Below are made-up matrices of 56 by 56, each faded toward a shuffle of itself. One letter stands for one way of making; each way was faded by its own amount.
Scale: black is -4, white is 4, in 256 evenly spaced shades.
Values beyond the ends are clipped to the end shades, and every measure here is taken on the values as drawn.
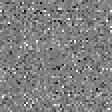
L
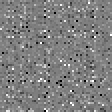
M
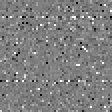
L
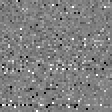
L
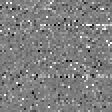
L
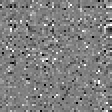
M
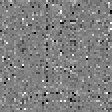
M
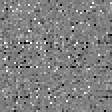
L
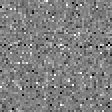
L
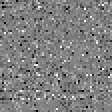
L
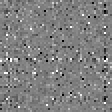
M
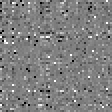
M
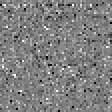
L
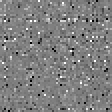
M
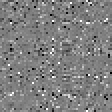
M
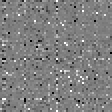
M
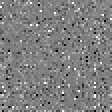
M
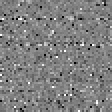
L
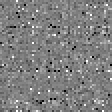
L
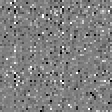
M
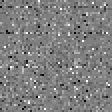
L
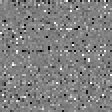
L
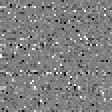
L
